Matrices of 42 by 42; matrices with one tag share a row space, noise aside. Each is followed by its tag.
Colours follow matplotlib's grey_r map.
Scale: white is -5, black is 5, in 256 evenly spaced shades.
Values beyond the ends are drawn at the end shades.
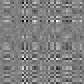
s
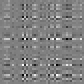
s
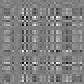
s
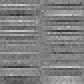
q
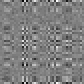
s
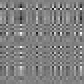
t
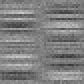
q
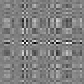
s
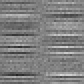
q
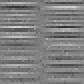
q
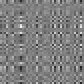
t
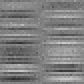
q
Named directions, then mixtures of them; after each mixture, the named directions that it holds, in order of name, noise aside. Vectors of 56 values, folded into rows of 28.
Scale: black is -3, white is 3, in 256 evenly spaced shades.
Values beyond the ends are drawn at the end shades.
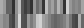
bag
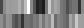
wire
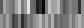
bag, wire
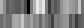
wire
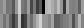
bag, wire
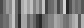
bag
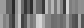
bag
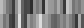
bag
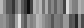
bag, wire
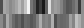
wire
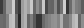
bag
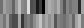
bag, wire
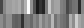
wire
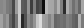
bag, wire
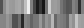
wire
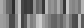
bag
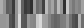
bag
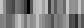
bag, wire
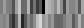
bag, wire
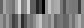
bag, wire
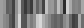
bag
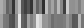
bag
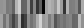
bag, wire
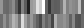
bag, wire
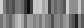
bag, wire
